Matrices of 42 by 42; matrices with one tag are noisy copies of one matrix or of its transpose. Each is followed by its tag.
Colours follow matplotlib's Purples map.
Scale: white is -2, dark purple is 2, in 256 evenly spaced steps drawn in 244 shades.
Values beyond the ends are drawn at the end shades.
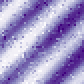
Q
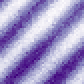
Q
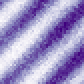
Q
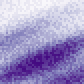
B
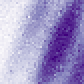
B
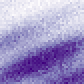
B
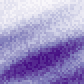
B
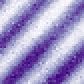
Q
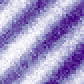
Q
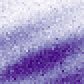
B
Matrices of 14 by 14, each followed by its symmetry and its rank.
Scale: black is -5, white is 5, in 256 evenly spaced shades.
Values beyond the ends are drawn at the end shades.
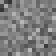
symmetric, full rank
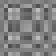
symmetric, rank one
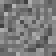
symmetric, full rank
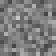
symmetric, full rank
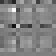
neither, rank two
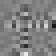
antisymmetric, rank two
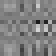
neither, rank two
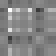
symmetric, rank one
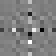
antisymmetric, rank two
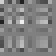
symmetric, rank one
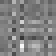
neither, rank two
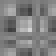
symmetric, rank one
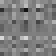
neither, rank two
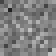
symmetric, full rank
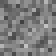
symmetric, full rank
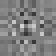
antisymmetric, rank two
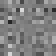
antisymmetric, rank two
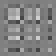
symmetric, rank one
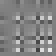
symmetric, rank one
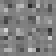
antisymmetric, rank two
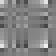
symmetric, rank one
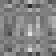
neither, rank two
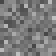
symmetric, full rank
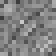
symmetric, full rank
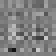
neither, rank two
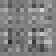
antisymmetric, rank two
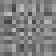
antisymmetric, rank two
